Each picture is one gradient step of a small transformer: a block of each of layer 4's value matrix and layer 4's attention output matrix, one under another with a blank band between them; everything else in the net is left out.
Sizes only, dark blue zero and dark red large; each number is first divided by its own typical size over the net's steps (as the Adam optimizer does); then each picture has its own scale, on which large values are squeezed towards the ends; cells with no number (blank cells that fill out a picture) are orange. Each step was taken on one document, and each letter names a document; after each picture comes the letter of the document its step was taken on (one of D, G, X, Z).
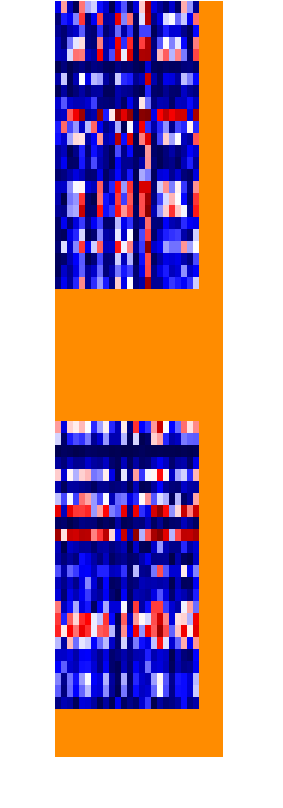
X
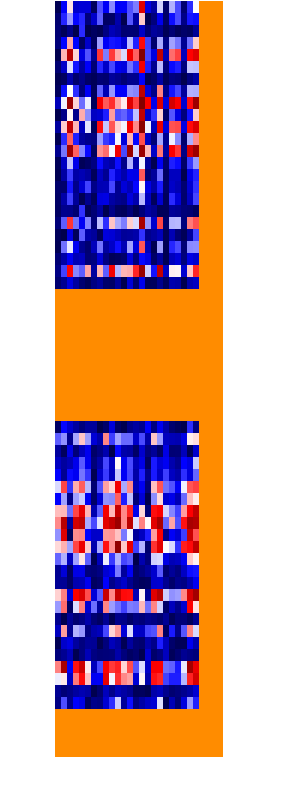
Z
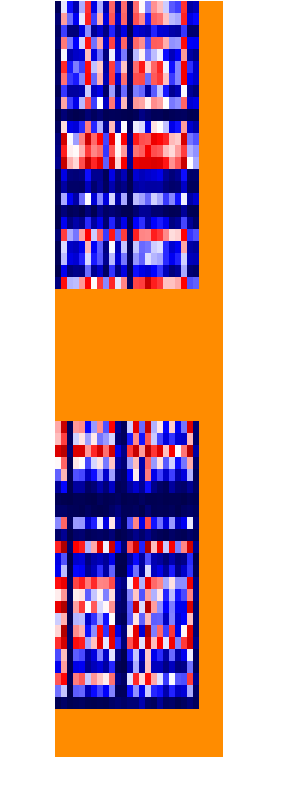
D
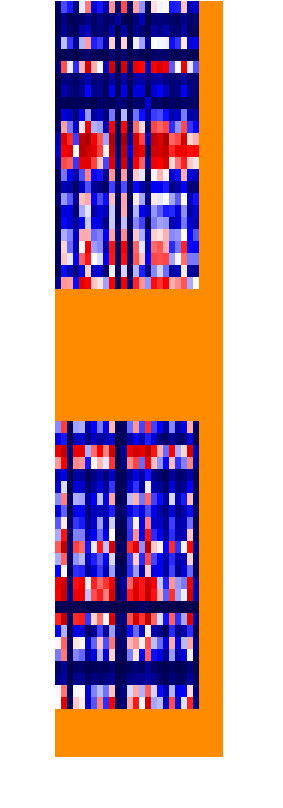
D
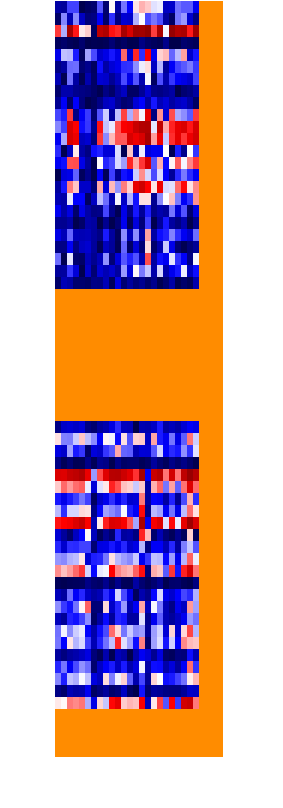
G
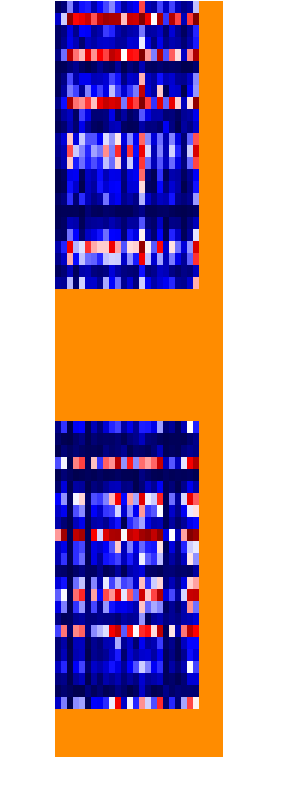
Z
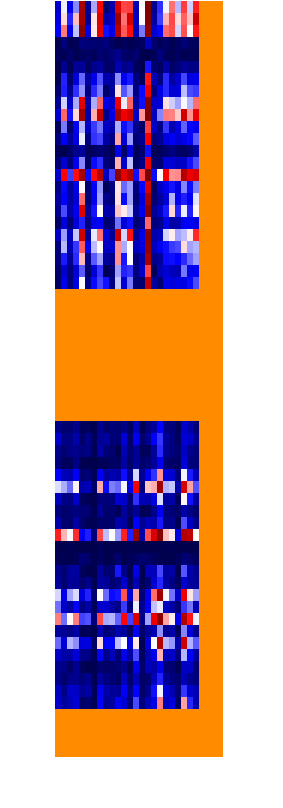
X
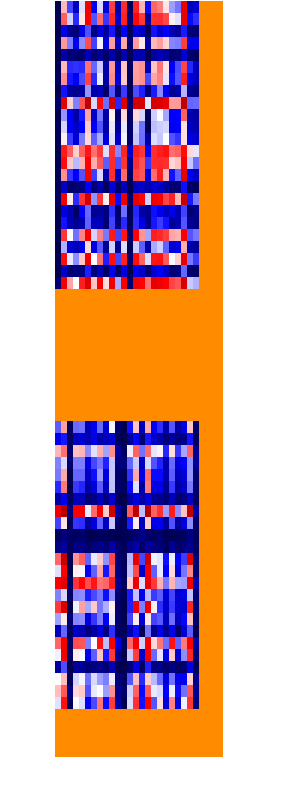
D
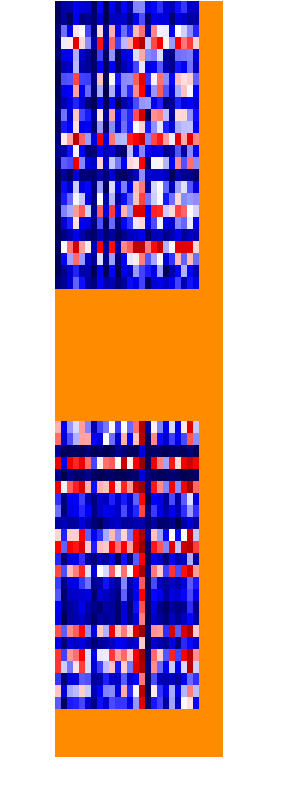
G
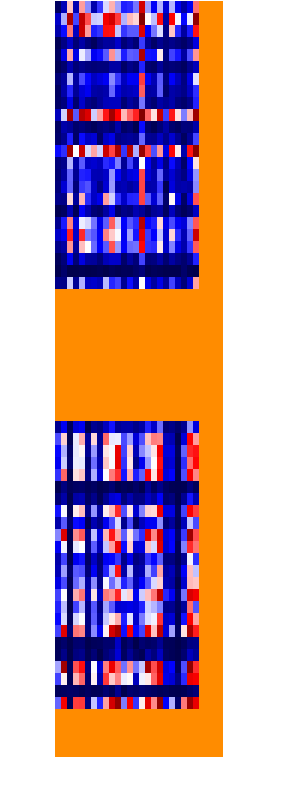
Z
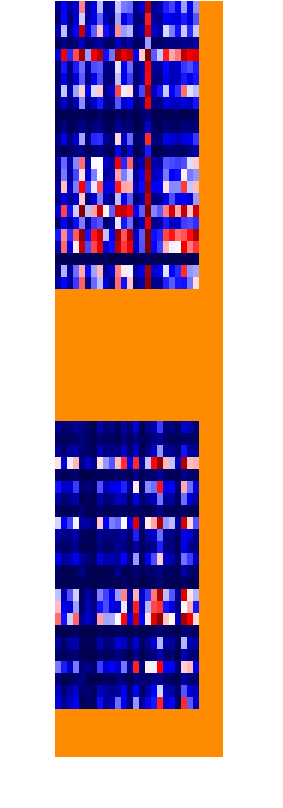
X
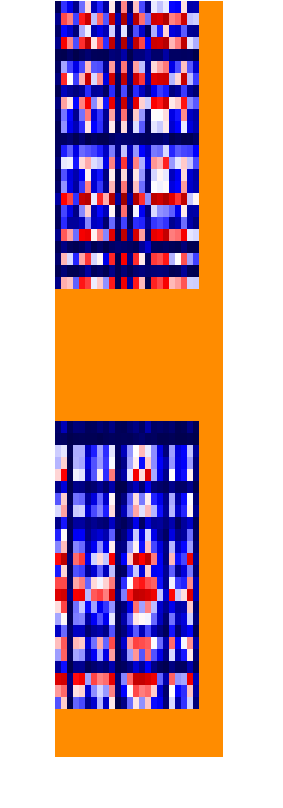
D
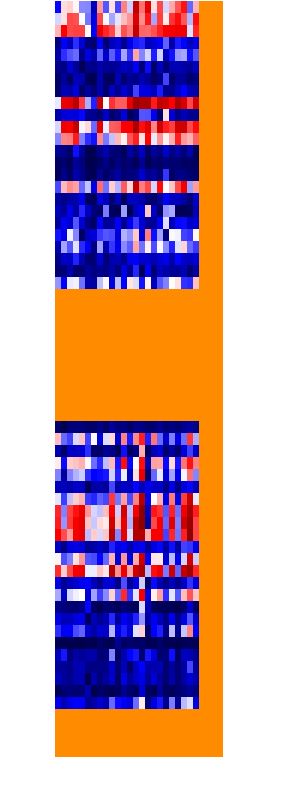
G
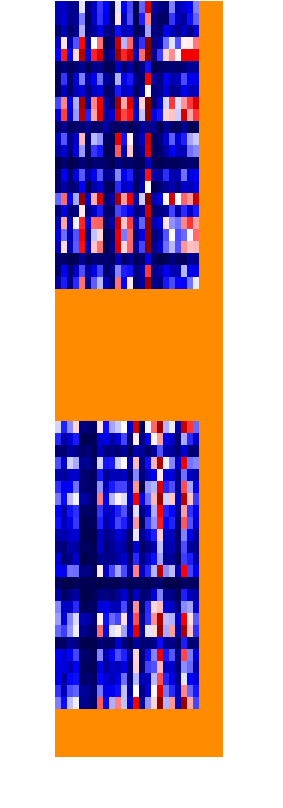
X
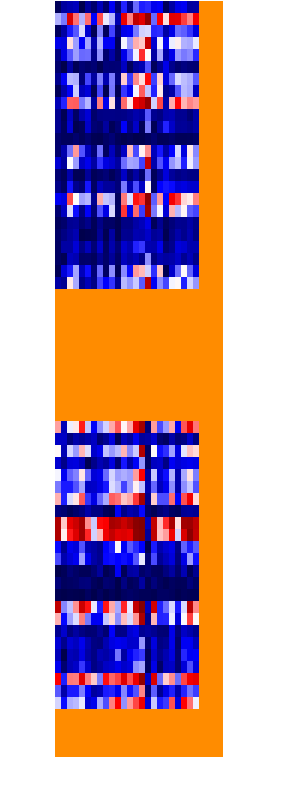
G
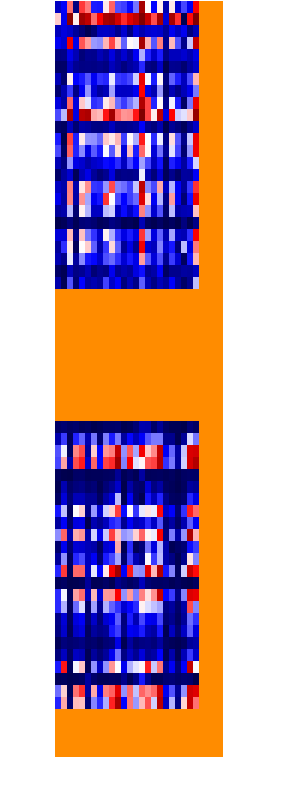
Z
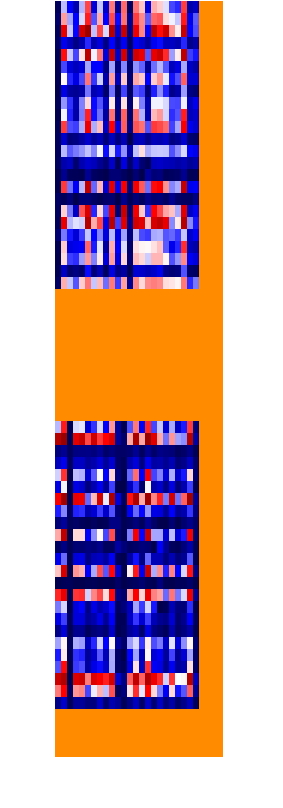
D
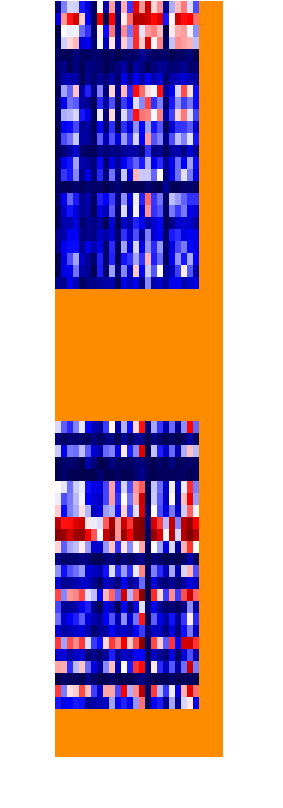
G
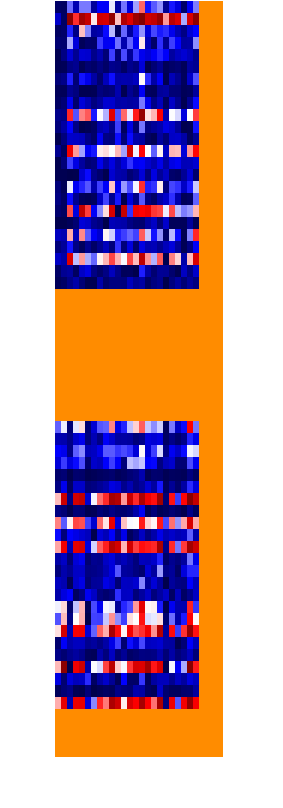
Z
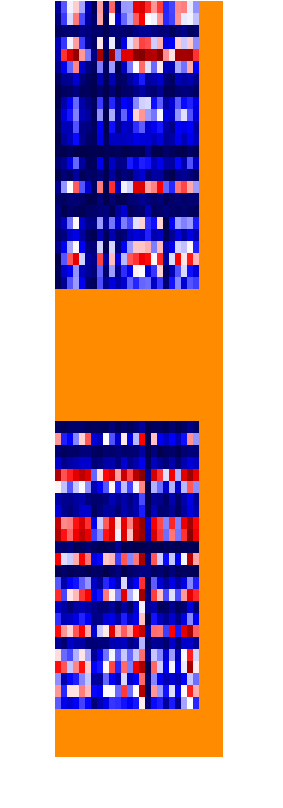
G
